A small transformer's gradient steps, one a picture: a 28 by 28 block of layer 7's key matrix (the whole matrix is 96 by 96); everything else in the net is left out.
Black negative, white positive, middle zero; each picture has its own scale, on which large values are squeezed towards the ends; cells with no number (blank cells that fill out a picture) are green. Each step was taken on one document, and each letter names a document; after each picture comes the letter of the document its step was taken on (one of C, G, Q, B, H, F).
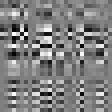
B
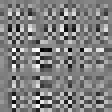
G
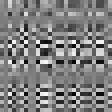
B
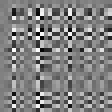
G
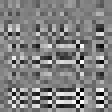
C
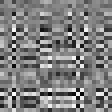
C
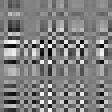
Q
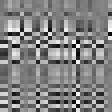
Q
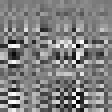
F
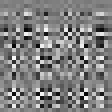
C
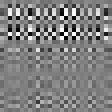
G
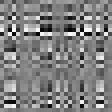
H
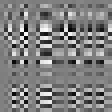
B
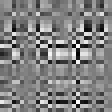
Q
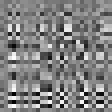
C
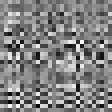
F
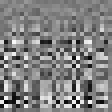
H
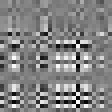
F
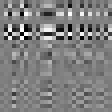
B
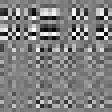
G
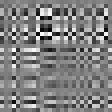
G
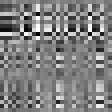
H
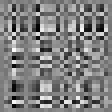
H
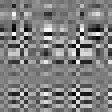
B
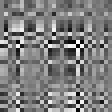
Q
